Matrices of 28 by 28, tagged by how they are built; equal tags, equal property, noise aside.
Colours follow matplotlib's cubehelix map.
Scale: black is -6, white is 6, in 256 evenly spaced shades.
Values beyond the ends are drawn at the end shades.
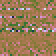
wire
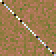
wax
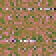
wire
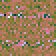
wire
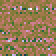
wire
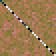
wax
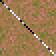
wax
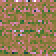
wire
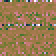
wire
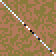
wax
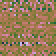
wire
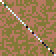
wax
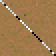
wax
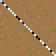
wax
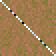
wax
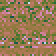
wire
